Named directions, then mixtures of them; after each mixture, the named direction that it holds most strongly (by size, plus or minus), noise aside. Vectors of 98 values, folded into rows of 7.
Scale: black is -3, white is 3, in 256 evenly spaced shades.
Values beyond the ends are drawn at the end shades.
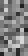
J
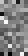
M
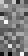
M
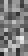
J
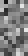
J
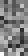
J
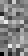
M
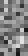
J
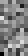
J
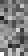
J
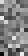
M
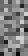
J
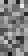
J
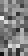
J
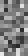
J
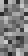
J
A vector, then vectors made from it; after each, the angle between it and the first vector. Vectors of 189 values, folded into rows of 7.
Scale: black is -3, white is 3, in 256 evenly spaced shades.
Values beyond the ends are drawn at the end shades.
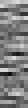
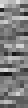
nearly parallel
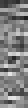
nearly opposite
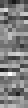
nearly opposite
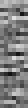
nearly parallel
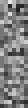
partly aligned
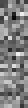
partly opposed
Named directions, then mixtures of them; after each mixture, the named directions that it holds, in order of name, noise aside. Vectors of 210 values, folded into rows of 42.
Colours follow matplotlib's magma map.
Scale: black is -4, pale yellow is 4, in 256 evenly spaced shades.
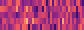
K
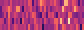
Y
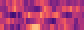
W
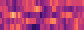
W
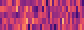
K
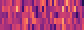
K, Y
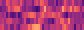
W, Y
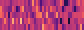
Y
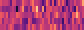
K, Y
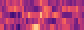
W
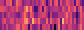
K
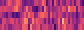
K, W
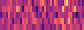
K, Y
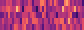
K, Y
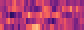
W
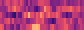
W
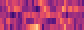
W, Y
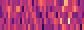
Y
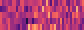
K, W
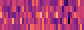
W, Y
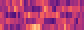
W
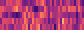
K, W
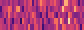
Y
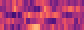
W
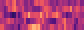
W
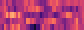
W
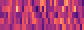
K, Y
